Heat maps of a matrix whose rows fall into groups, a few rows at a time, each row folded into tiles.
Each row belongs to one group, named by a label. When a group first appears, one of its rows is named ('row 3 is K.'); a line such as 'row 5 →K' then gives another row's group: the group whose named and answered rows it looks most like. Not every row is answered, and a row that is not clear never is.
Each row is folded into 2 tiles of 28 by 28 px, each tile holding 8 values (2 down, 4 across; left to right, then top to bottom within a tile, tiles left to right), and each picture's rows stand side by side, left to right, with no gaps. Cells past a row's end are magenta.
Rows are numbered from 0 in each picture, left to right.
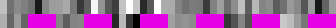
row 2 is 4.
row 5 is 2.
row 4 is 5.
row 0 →2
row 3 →2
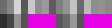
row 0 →5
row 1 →5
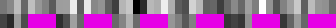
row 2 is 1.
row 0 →5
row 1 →5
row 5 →5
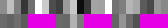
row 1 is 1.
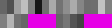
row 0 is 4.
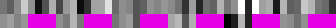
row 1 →1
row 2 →1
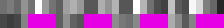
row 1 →4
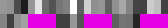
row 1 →5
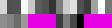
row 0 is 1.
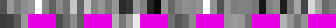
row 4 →2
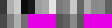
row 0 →1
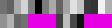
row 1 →4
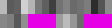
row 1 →2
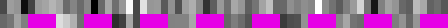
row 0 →1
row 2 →5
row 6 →4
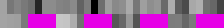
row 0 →2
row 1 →2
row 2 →5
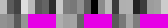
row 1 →2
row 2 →1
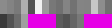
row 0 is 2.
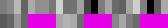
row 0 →5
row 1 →2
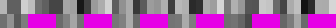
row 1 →1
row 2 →1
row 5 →1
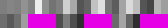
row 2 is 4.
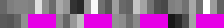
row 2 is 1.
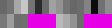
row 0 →4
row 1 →2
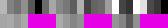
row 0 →2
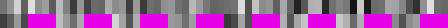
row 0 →5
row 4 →5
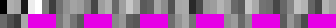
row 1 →4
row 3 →1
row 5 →4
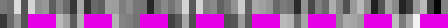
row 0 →5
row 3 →5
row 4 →5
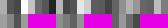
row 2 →4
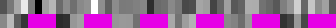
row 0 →4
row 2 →2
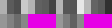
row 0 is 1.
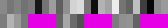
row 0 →2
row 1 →4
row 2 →2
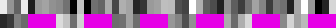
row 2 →1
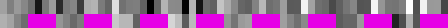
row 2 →2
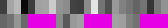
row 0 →1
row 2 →2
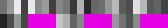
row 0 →5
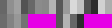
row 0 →1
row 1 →4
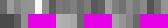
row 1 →2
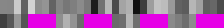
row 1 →2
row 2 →1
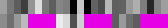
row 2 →4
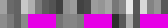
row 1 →1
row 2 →5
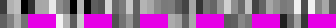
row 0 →1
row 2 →5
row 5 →5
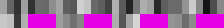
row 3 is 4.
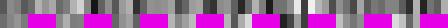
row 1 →4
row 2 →1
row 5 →5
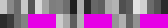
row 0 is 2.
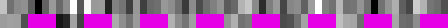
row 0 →2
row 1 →5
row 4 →4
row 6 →2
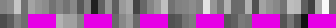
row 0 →5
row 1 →2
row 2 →1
